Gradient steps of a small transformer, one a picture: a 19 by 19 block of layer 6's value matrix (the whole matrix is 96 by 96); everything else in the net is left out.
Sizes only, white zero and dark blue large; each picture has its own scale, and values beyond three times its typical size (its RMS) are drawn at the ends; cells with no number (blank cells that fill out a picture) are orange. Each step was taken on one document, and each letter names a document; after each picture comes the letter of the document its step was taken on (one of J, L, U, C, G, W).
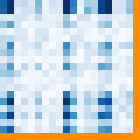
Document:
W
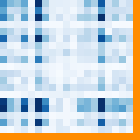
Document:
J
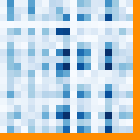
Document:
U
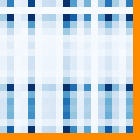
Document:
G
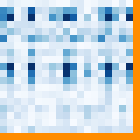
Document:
G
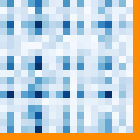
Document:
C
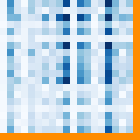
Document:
U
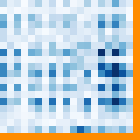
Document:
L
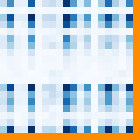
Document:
G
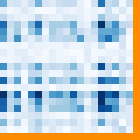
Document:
L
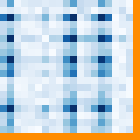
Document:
W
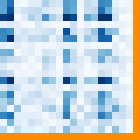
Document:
W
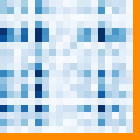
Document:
J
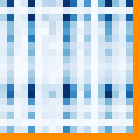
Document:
G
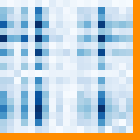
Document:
J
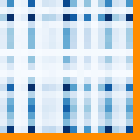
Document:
G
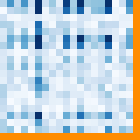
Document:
C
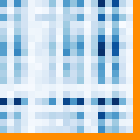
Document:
L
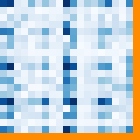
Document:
W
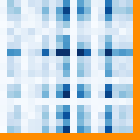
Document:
U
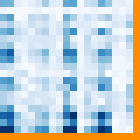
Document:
W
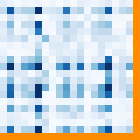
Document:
C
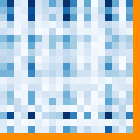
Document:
G
